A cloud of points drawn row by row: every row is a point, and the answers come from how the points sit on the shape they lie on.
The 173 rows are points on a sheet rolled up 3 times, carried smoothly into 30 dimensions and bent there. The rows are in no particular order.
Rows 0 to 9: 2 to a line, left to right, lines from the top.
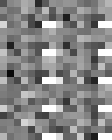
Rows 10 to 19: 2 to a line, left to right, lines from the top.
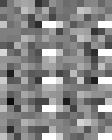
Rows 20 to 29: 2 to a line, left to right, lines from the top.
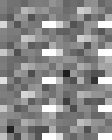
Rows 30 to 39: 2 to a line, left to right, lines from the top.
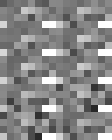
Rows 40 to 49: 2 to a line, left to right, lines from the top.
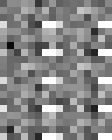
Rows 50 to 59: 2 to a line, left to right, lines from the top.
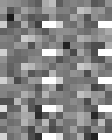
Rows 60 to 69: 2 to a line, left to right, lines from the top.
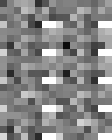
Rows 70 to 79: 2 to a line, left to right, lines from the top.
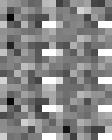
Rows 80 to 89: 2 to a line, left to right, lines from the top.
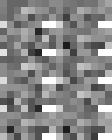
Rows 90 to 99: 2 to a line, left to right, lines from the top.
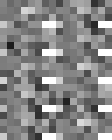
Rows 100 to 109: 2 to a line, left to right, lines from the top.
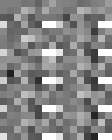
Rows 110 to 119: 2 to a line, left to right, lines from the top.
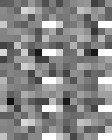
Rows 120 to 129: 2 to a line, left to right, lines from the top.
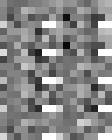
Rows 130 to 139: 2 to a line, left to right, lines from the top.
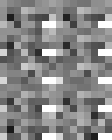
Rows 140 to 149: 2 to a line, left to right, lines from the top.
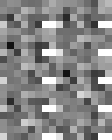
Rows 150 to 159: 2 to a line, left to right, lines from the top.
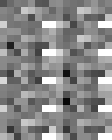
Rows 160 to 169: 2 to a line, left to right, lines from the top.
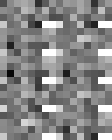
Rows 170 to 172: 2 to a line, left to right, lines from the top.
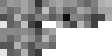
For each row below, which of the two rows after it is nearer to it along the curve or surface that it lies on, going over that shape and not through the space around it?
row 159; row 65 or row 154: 65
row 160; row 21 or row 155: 21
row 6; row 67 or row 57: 57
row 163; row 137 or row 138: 137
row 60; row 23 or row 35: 23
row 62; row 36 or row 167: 167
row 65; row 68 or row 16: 68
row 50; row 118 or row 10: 10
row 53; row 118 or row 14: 14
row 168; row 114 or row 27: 114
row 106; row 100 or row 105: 100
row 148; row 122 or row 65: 122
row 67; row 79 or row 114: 114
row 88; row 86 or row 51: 86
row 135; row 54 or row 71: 71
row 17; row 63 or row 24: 63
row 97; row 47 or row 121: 47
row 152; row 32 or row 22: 22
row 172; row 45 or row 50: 45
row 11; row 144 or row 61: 144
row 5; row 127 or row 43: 43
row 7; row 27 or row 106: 106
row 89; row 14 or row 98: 14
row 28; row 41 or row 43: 41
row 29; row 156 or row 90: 156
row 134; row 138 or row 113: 113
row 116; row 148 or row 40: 148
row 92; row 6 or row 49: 6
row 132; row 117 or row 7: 117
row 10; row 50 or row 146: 50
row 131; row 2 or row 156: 2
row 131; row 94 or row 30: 30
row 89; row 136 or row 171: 136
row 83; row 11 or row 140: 11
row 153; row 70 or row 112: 70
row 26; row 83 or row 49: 83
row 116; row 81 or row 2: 2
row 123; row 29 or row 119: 119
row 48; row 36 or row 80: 36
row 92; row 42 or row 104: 104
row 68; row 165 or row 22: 165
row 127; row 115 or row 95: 95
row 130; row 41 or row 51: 41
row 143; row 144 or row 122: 144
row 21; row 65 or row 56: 65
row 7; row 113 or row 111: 111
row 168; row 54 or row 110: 110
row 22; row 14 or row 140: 14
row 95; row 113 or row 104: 113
